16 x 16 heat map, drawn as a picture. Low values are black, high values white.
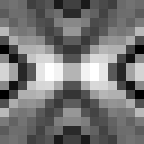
Ninth with the highest average: centre. Mirror symmetry: left to right and top to bottom. Slope: none.
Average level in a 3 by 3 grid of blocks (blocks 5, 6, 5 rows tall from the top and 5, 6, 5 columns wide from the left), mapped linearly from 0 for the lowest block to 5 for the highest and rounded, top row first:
202
353
202
